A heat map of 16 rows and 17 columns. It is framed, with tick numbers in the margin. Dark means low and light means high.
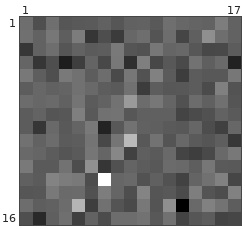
Mirror symmetry: none. Calmest part: middle left. Grain: fine. Average level on the scale: 40%. Slope: none.
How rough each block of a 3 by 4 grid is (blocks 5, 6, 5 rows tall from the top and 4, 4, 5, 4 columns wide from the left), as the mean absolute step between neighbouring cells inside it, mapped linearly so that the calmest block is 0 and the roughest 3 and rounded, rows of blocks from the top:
1111
0111
0311
